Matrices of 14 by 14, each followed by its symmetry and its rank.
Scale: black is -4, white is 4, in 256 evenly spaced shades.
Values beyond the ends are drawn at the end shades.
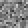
neither, full rank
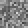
neither, full rank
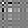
symmetric, rank one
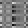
neither, rank one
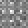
symmetric, rank three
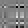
neither, rank one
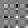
symmetric, rank one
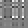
neither, rank one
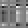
neither, rank one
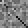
symmetric, full rank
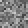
neither, full rank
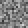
neither, full rank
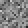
symmetric, full rank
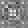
symmetric, rank three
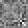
symmetric, rank three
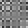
symmetric, rank one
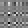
neither, rank one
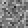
neither, full rank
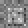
symmetric, rank three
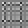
symmetric, rank one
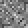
symmetric, full rank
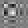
symmetric, rank one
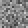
neither, full rank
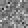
symmetric, full rank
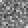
symmetric, full rank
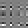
neither, rank one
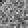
symmetric, full rank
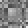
symmetric, rank three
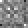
symmetric, rank three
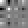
symmetric, rank one
